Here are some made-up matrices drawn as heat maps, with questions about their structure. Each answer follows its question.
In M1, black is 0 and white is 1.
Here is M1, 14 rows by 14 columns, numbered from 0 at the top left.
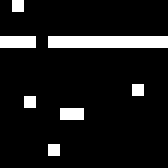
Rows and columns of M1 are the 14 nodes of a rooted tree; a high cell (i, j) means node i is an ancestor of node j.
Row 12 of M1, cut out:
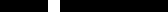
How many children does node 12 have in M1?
1
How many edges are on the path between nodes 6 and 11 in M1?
4
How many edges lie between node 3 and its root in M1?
0
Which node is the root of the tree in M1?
3
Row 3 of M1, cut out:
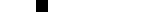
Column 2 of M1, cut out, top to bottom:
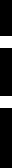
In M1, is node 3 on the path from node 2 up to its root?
yes
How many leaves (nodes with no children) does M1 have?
8
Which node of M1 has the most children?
3
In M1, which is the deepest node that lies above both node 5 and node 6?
9
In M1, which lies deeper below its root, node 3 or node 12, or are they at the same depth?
node 12
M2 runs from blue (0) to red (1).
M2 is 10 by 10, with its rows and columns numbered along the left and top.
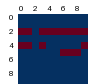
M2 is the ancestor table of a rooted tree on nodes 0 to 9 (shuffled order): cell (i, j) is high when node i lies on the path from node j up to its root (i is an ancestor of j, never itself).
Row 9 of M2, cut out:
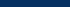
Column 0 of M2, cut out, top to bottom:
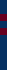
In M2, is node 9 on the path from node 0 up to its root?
no
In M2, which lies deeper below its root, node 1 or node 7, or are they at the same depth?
the same depth
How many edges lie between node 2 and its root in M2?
0
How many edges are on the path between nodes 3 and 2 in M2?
2
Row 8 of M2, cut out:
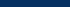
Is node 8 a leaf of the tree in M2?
yes
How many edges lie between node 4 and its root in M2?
1
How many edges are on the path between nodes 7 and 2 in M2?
2
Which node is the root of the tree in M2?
2
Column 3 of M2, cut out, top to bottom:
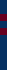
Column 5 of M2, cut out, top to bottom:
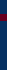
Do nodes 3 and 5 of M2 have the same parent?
no
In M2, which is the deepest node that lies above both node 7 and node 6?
5
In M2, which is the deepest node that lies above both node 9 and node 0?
4
